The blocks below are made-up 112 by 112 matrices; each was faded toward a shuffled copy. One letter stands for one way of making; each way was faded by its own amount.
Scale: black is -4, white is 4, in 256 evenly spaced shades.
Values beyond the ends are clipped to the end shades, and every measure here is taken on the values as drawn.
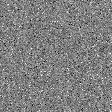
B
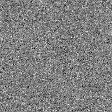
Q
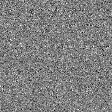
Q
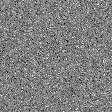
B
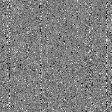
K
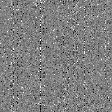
K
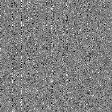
K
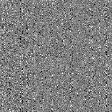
K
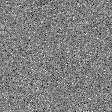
B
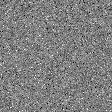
B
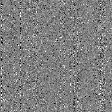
K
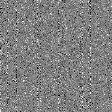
K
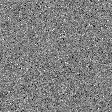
B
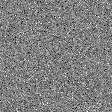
B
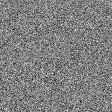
Q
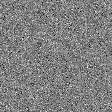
B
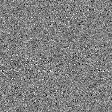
Q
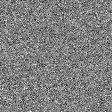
Q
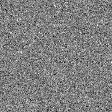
Q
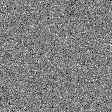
B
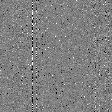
K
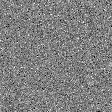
B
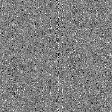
K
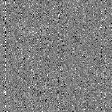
K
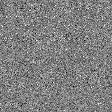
Q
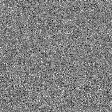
Q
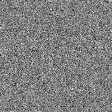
Q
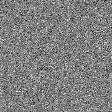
Q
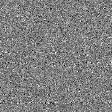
Q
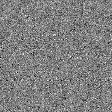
Q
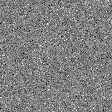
B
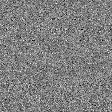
Q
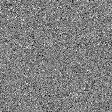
Q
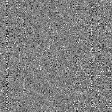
K
